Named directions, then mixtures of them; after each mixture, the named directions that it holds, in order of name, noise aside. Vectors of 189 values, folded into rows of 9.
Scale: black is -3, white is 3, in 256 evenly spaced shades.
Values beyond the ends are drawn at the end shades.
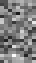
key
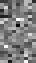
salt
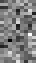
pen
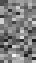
key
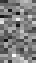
key, salt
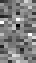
key, pen, salt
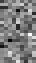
pen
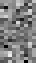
pen, salt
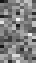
key, pen, salt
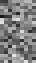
key, salt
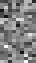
salt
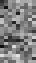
key, pen
